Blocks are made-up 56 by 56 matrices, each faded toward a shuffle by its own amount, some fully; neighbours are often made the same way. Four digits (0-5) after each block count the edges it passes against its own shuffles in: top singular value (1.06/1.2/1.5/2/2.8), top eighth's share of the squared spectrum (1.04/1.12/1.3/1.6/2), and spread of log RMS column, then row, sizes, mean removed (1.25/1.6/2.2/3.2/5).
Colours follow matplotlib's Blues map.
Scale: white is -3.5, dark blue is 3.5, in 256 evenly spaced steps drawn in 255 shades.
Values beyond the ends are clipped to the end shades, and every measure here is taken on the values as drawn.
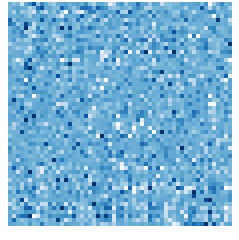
3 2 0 1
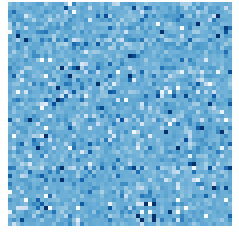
1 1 0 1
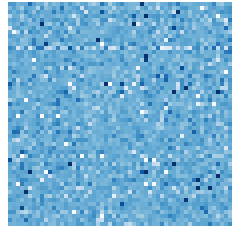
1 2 0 0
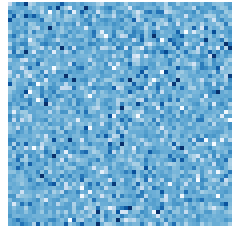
1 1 0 0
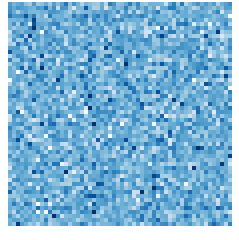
0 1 0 0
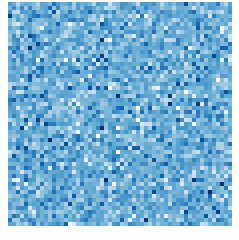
0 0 0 0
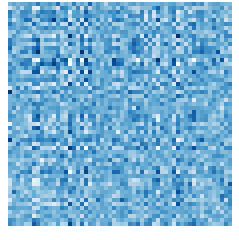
4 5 3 3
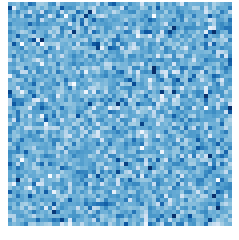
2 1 0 0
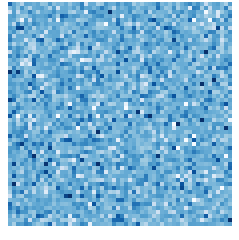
1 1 0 0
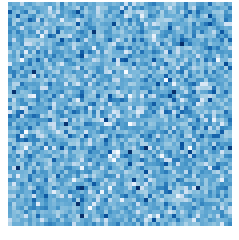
1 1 0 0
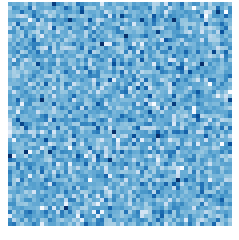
0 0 0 0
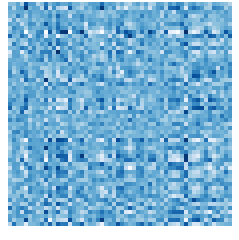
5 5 3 3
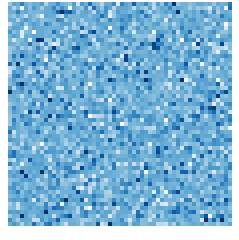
1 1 0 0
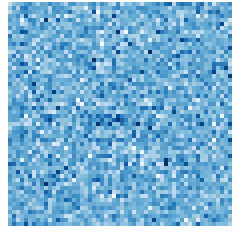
3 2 1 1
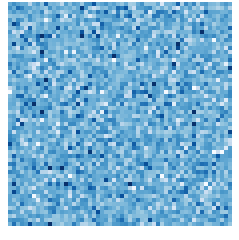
0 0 0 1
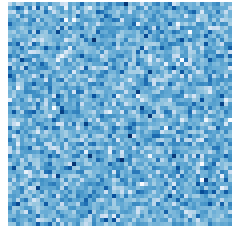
0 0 0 0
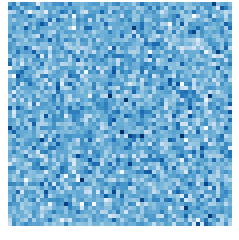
0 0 0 0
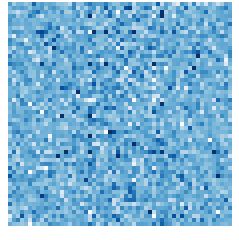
1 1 1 0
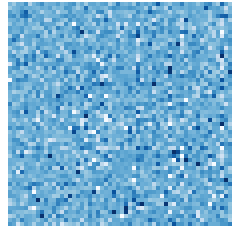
1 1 1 0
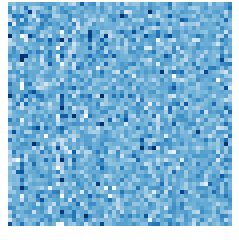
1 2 2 1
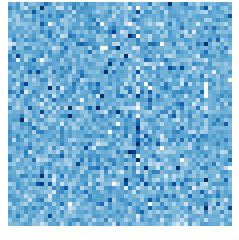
2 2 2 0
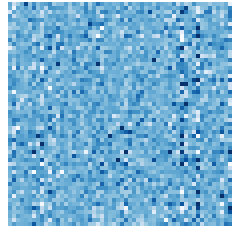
2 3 3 1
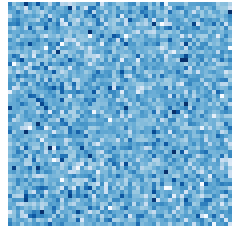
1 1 1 0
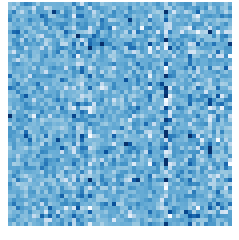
2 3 3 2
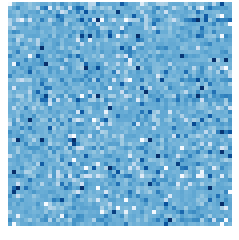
2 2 1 1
